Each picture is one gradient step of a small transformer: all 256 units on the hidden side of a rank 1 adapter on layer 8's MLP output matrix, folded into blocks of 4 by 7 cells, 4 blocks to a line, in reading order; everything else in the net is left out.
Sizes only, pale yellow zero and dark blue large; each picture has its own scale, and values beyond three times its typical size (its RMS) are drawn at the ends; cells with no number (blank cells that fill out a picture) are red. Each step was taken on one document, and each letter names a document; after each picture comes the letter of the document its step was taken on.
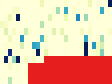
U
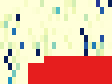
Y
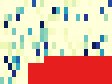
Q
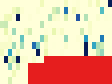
U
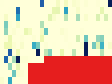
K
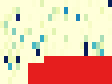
U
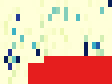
U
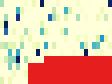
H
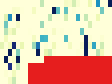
Y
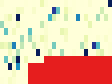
Q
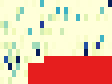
H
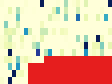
K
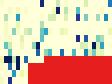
K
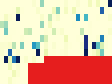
U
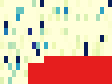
H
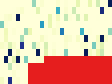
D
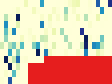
Y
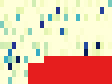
H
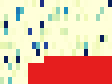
H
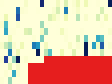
K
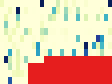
K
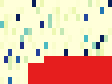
D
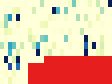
Y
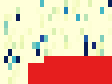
U
